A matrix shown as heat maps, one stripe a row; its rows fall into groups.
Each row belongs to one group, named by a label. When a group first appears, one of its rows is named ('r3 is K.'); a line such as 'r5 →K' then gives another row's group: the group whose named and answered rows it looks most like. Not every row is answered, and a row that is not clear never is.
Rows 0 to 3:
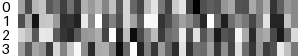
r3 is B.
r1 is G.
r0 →G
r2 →G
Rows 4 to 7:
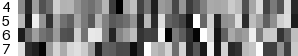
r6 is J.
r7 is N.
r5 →B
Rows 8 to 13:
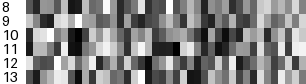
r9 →N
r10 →J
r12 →N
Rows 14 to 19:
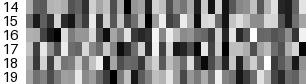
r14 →G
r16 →N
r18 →N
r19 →N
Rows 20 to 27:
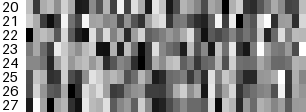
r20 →G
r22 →J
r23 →N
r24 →N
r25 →J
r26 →J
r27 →J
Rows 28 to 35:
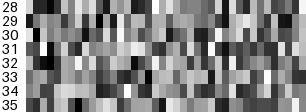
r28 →N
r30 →G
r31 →J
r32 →N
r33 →B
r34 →N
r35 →J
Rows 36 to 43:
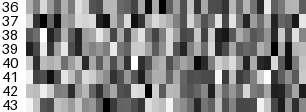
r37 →N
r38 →J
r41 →N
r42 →B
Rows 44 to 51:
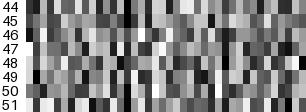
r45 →B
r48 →B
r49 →G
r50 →G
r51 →B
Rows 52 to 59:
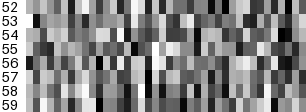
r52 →B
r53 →G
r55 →N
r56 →G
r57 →B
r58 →B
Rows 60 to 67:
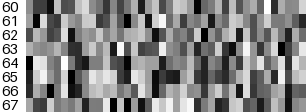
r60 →N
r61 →B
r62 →J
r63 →G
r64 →J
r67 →G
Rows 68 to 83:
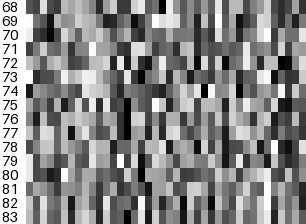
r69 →N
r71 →J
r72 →G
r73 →N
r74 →J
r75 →G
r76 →B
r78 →G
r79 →G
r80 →N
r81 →B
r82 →B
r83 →B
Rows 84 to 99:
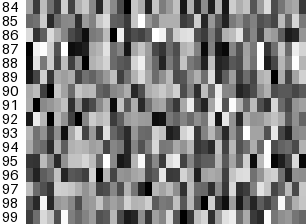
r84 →B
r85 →J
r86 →G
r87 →J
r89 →J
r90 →N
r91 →G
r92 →J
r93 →G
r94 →N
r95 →B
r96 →G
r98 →J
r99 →B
